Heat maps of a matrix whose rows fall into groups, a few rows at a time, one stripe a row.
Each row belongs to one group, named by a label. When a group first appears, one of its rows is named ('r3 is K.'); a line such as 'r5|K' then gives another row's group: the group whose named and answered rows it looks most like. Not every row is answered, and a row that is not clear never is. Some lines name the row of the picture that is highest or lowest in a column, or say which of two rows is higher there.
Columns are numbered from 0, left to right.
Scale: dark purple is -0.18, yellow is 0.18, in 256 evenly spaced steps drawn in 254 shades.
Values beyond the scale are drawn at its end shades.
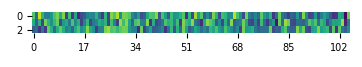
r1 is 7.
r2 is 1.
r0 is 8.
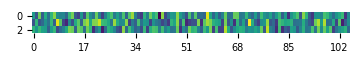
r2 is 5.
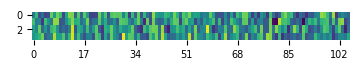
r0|7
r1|7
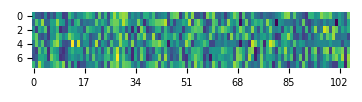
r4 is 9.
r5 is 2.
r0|7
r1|8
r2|2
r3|7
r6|2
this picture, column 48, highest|0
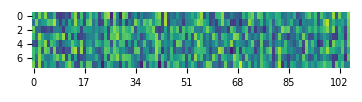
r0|2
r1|2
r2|7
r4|2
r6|8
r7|5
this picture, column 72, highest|1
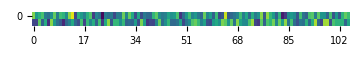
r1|2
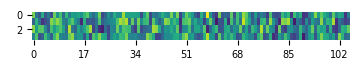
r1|7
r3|7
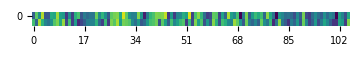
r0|8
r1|8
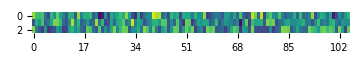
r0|9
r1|9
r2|7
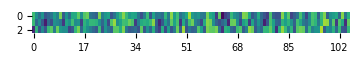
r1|7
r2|1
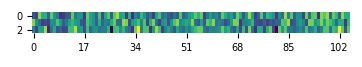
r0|2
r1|7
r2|2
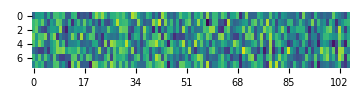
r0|8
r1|9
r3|2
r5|7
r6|2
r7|8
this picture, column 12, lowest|7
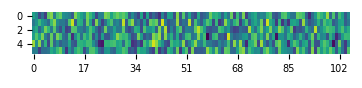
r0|1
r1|5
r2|2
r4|5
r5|1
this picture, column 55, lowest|5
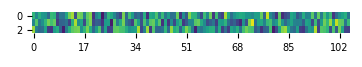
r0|5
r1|2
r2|7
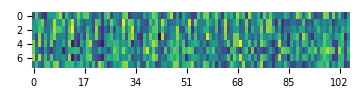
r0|1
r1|8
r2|9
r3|5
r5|7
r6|5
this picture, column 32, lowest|0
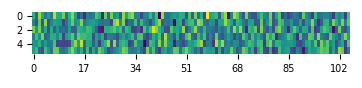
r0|8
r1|2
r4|2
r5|7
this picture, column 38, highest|5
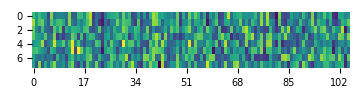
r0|5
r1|9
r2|7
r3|2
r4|8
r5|5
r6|7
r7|5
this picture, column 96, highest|6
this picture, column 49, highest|7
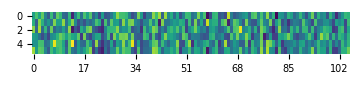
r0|9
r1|8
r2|5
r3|7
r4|9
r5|9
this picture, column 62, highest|3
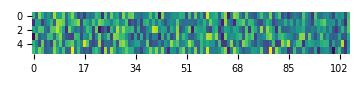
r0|8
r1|1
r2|9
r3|1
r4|7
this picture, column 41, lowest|4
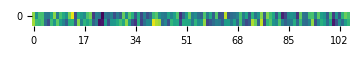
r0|9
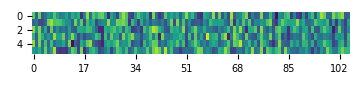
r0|7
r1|1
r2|5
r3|8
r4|5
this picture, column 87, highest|2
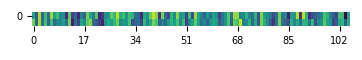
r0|5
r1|5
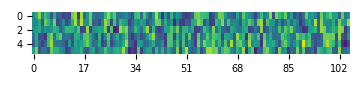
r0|2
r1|2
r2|7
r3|1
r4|1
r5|1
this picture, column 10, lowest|0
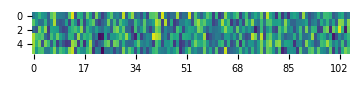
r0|5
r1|2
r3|9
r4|2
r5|9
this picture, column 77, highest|4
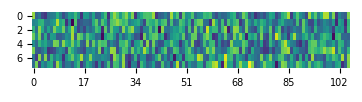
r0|7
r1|8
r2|8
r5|7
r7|1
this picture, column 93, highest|6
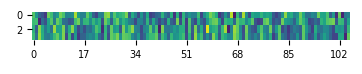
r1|1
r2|8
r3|8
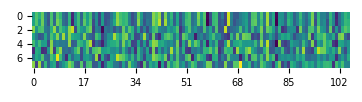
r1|9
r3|7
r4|5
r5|1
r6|9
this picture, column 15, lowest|7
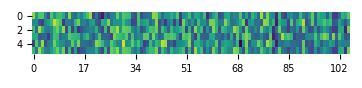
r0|9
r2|8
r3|7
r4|8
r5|8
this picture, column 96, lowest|4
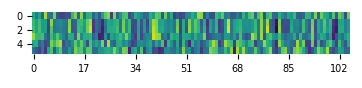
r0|2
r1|5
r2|5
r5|1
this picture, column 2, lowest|5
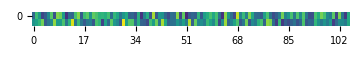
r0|1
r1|8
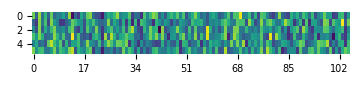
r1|2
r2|5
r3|8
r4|1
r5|9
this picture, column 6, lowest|3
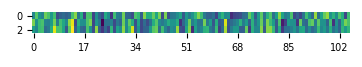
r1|9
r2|9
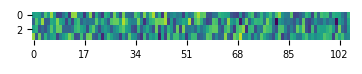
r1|8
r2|1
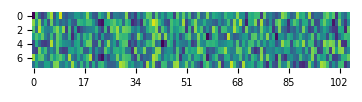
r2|8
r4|1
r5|2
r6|9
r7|7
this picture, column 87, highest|1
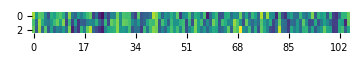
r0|9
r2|5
